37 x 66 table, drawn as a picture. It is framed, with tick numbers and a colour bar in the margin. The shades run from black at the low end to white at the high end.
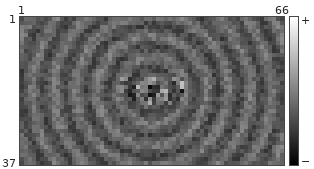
Histogram: bell-shaped. Roughest part: centre. Seam: none. Slope: none. Odd patch: rougher, in the centre. Rings: centred on the centre. Odd rows or columns: none.
